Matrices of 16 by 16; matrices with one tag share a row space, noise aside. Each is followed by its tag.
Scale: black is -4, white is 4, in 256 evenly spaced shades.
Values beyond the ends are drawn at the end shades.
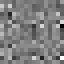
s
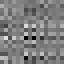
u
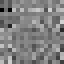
s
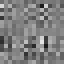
u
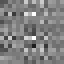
u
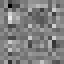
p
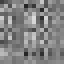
u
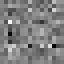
p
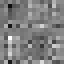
p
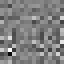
s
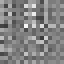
u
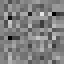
p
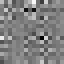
u
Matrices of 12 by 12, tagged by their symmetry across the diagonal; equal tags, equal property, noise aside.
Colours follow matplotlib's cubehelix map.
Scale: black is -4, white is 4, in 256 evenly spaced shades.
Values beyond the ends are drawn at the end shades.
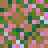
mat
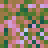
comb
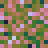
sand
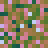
sand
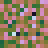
comb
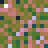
mat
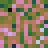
sand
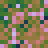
mat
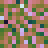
comb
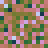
mat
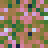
comb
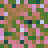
comb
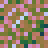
mat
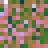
sand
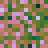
sand
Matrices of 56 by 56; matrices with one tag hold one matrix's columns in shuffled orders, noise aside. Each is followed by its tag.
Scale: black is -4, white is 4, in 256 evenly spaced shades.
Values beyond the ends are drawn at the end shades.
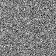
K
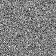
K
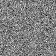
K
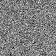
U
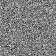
K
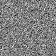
K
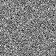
K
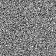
K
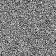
U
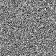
K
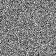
U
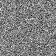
K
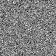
U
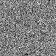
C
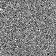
K
